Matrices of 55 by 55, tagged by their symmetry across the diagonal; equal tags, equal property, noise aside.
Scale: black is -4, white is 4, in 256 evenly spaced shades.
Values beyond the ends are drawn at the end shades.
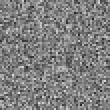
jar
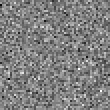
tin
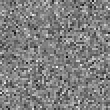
jar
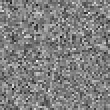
jar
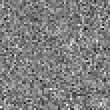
tin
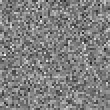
tin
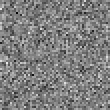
tin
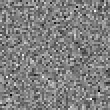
jar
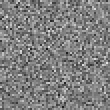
jar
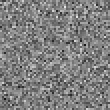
tin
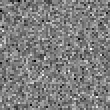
tin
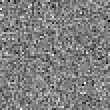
jar
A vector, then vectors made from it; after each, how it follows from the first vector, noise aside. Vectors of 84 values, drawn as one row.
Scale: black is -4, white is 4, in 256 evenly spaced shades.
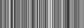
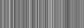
shrunk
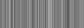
shrunk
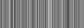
shrunk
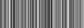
sign-scrambled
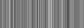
shrunk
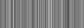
shrunk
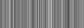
shrunk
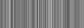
shrunk
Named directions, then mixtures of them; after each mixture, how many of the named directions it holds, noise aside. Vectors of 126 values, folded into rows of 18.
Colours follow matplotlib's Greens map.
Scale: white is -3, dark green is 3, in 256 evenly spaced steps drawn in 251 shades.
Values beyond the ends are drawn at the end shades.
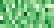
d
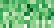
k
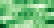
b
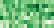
three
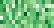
one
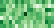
three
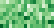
three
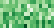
one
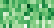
one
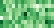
two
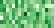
one
